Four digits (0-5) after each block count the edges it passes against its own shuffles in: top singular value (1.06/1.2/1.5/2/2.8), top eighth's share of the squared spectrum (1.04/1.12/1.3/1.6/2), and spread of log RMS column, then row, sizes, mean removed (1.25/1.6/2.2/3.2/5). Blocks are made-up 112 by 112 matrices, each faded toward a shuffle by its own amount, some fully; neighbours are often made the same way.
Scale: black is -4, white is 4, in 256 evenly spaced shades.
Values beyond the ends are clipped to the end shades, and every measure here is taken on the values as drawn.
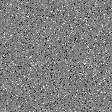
0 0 0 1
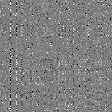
5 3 2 1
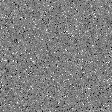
2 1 0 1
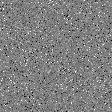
1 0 0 0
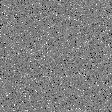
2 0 0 0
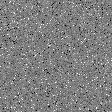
0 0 0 0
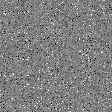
0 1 1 0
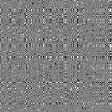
5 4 3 3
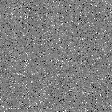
3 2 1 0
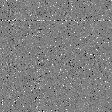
4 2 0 1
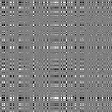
5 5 4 4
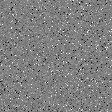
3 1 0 0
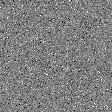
0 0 0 0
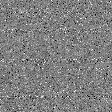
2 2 0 2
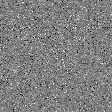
1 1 0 1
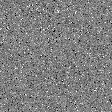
0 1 0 0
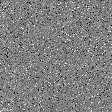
0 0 0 0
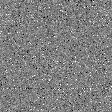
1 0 0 1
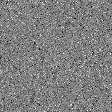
0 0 0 0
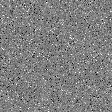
1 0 0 0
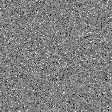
3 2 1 0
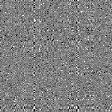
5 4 3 2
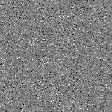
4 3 1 1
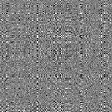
5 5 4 3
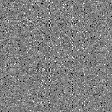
4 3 2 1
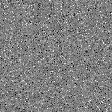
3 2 0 0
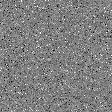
0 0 0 0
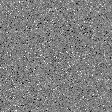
1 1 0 0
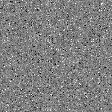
3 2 1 0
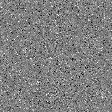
3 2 1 0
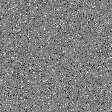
1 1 0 0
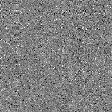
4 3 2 1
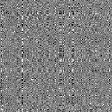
5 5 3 3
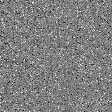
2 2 1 0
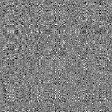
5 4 3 3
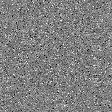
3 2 0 0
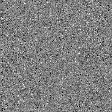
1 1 2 0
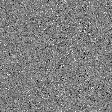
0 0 1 0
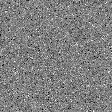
0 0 0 0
